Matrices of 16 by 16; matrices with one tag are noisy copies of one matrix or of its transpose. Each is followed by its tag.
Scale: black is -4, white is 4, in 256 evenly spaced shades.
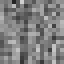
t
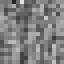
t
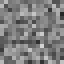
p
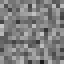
p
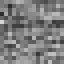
t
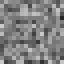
p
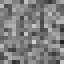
p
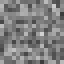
p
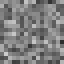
p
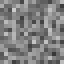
p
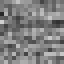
t
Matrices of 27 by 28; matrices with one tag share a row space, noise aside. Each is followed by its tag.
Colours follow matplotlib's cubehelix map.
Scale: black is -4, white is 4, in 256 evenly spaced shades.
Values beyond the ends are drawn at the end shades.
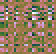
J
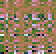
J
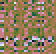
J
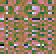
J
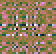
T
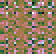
J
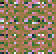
J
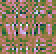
T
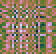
T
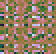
J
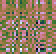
T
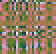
T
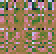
J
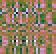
T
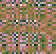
T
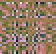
T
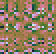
J
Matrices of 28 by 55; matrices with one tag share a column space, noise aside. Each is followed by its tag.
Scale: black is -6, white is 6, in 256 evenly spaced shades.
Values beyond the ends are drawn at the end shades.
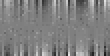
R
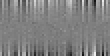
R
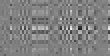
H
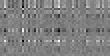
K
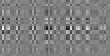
H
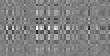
H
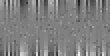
R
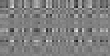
K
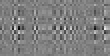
H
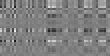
K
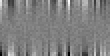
R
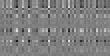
K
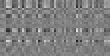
K
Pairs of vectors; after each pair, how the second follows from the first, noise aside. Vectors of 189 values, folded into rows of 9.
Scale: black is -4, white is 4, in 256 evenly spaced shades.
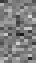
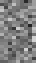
shuffled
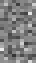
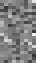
shuffled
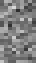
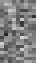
shuffled
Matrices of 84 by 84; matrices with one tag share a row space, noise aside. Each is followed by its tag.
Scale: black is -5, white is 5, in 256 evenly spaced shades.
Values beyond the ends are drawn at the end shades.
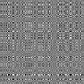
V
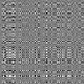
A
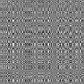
V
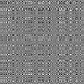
V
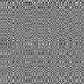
V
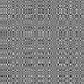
V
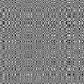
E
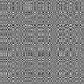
V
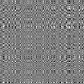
E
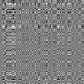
A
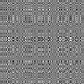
V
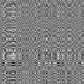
A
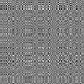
V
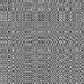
V
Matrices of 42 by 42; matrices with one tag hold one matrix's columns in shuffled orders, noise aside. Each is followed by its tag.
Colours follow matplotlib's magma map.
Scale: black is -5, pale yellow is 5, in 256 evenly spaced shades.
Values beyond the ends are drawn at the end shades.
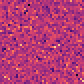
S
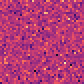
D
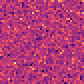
D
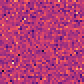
D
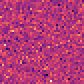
S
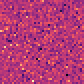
S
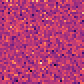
D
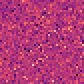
S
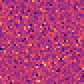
S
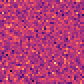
D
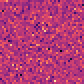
S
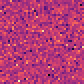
S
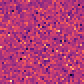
S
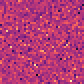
S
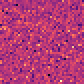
S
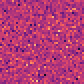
S
